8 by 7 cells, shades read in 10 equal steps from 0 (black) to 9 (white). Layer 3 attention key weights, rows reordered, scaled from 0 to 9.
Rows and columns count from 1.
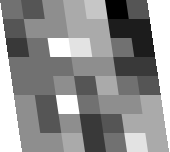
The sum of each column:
32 31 48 36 42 30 28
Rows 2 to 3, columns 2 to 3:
5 5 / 4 9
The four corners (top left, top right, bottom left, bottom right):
4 3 5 6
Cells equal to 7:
1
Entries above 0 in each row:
6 7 7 7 7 7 7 7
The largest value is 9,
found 2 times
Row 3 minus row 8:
-3 -1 3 6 2 -4 -5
